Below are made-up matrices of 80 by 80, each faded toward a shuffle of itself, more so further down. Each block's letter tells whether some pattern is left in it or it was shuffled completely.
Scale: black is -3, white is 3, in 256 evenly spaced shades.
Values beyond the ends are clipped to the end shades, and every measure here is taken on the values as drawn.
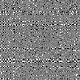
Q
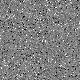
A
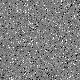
A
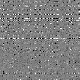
Q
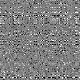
Q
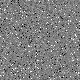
A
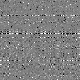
Q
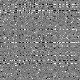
Q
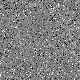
A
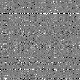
Q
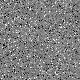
A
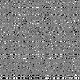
Q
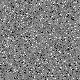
A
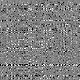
Q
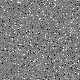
A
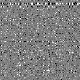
Q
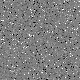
A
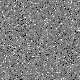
A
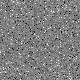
A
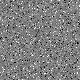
A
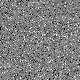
A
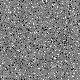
A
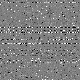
Q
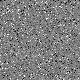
A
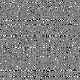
Q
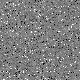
A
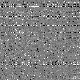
Q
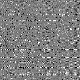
Q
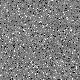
A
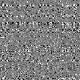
Q
